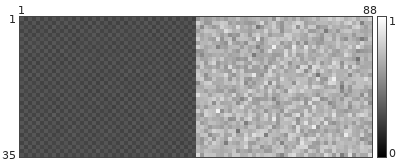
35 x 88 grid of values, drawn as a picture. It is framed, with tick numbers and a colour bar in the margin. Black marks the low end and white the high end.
The table splits into one row of 2 panels. Panel 1,1: low, checkered, faint in contrast. Panel 1,2: high, fine-grained.
